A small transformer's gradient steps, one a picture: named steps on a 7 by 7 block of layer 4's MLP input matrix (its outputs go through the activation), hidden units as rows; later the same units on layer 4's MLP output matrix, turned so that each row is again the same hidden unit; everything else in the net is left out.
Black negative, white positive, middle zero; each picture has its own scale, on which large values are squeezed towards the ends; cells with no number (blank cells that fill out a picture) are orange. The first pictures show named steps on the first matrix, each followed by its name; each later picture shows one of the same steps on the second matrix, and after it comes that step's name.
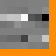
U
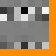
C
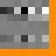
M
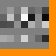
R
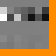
C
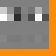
M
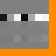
U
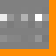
R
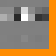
M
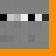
U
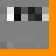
C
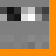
C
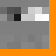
C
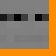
U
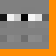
R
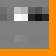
M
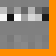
C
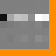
U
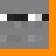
R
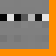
U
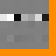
U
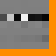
U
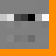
U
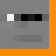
R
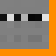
U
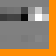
M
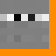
U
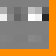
M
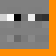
R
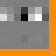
M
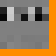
C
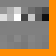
C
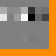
M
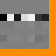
U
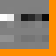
R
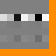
R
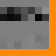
C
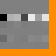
R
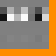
M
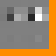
M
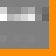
M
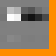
M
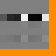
R
